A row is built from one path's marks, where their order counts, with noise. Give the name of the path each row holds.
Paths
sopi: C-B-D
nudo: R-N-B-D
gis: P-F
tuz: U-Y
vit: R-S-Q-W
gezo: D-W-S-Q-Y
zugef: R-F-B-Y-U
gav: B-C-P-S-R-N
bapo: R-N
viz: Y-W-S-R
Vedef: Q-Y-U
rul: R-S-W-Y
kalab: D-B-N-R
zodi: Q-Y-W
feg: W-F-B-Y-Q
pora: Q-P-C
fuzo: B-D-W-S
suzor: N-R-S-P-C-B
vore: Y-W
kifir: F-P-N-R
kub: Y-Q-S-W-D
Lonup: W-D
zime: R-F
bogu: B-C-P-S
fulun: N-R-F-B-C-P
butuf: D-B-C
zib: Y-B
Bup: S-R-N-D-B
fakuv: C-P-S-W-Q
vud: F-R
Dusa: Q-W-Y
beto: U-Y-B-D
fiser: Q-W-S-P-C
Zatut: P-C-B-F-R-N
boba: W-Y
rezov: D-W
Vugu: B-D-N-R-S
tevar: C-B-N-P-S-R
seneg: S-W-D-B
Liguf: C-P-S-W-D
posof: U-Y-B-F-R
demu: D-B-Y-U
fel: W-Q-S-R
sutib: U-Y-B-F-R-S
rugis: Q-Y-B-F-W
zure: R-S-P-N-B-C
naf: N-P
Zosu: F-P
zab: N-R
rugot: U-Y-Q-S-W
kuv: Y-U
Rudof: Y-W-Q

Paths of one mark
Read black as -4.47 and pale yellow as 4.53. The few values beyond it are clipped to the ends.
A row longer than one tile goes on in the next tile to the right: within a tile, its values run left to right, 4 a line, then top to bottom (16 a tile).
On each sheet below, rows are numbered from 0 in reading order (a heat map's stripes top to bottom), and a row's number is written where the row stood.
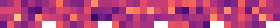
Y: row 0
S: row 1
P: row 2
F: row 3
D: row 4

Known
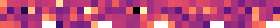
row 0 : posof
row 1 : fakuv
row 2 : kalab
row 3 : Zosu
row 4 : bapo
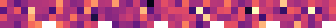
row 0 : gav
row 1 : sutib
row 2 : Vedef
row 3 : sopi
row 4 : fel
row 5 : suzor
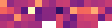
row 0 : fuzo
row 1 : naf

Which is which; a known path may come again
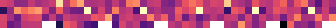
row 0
naf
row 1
rugis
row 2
rezov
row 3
fiser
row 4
suzor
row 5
zodi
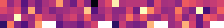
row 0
gezo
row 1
Vedef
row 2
fakuv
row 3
butuf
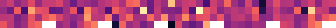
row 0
kifir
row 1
bapo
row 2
vore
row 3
Rudof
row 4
kuv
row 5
zab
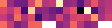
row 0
Vugu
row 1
Bup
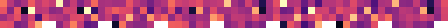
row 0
fel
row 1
seneg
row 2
boba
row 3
posof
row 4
zugef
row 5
feg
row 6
Dusa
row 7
demu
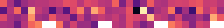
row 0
gav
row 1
Zosu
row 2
nudo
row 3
vud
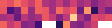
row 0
gis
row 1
rul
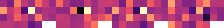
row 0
Liguf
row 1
kalab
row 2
kub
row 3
sutib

